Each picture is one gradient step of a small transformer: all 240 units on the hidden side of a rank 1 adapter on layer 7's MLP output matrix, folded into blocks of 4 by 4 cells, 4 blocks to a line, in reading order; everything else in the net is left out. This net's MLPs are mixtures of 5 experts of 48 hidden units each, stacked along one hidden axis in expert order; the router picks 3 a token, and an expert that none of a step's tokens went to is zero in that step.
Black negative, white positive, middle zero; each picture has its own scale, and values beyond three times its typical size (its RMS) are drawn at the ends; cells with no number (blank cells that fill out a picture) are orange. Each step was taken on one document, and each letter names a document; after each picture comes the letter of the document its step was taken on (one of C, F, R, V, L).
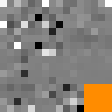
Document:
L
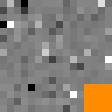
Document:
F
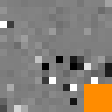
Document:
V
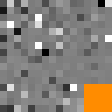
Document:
L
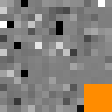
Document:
L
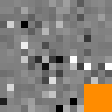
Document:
V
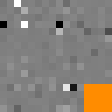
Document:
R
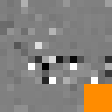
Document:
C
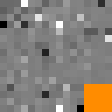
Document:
F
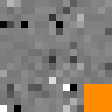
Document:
R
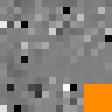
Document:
R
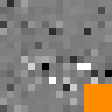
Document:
V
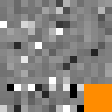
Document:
R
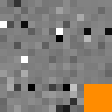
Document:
R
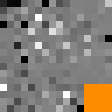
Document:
L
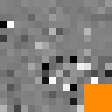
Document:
V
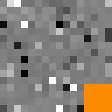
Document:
R
